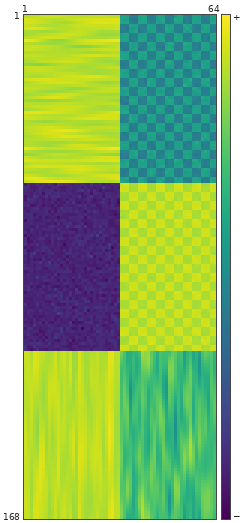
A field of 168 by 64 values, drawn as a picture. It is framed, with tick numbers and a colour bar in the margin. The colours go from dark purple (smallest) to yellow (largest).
It is made of 3 by 2 panels. Panel 1,1: very high, streaked across, faint in contrast. Panel 1,2: middling, checkered. Panel 2,1: very low, fine-grained, faint in contrast. Panel 2,2: very high, checkered, faint in contrast. Panel 3,1: very high, streaked downward, faint in contrast. Panel 3,2: high, streaked downward.
